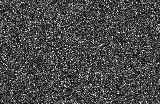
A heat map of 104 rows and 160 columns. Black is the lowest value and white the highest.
Grain: fine. Average level on the scale: 30%. Histogram: skewed, a long tail of high values. Seam: none.
